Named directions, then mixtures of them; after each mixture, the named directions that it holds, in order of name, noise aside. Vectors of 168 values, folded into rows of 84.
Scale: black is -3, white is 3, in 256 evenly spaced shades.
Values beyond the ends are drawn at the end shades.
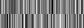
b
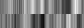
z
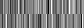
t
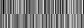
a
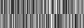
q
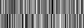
b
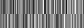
a, q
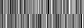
t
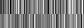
a, t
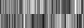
b, z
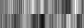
z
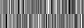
q, t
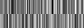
b, q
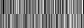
a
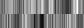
b, z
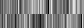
t, z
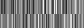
a, q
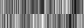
a, z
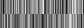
a, z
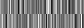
q, t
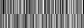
a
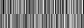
a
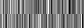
t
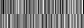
a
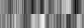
z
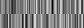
b, q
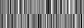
q, t
